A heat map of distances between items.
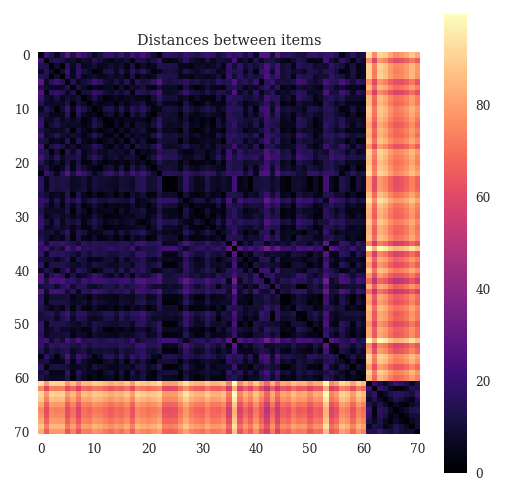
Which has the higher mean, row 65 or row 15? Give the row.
65
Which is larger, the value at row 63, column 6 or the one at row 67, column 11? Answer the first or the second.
the first
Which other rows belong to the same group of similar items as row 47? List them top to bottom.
0, 1, 2, 3, 4, 5, 6, 7, 8, 9, 10, 11, 12, 13, 14, 15, 16, 17, 18, 19, 20, 21, 22, 23, 24, 25, 26, 27, 28, 29, 30, 31, 32, 33, 34, 35, 36, 37, 38, 39, 40, 41, 42, 43, 44, 45, 46, 48, 49, 50, 51, 52, 53, 54, 55, 56, 57, 58, 59, 60
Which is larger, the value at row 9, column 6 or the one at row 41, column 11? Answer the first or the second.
the second
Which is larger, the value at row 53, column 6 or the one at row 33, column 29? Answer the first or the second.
the first
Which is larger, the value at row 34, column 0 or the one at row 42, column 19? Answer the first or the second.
the second
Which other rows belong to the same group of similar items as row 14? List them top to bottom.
0, 1, 2, 3, 4, 5, 6, 7, 8, 9, 10, 11, 12, 13, 15, 16, 17, 18, 19, 20, 21, 22, 23, 24, 25, 26, 27, 28, 29, 30, 31, 32, 33, 34, 35, 36, 37, 38, 39, 40, 41, 42, 43, 44, 45, 46, 47, 48, 49, 50, 51, 52, 53, 54, 55, 56, 57, 58, 59, 60
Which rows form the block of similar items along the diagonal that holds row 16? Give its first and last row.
0 to 60
